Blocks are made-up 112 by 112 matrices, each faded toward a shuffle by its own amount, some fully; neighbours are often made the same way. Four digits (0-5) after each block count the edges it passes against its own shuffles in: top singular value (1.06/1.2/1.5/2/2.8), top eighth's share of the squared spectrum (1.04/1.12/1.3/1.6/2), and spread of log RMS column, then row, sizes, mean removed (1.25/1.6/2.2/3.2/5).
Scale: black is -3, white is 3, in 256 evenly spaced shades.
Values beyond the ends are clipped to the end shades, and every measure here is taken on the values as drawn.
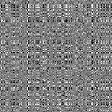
5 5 4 4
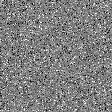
3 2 0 0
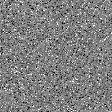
3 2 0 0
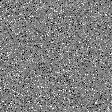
2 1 0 0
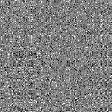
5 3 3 2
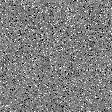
3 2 0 0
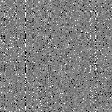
4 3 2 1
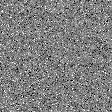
0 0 0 0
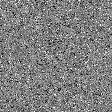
0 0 0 0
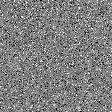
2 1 0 0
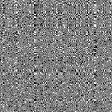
5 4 3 3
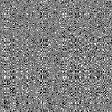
5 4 3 3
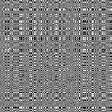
5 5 4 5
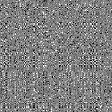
5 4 3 3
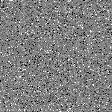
3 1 0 0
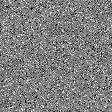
2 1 0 0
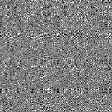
5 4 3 3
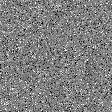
1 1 0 0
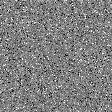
1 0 0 0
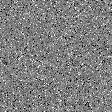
2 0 0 0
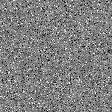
2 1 0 0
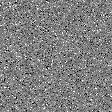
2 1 0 0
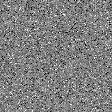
3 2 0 1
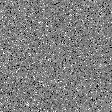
0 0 0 0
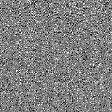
4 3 2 2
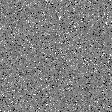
0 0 0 0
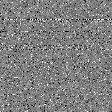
2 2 0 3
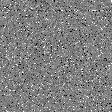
1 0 0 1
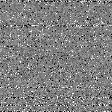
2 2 0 3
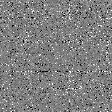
2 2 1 2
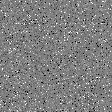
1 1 1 0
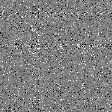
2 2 2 2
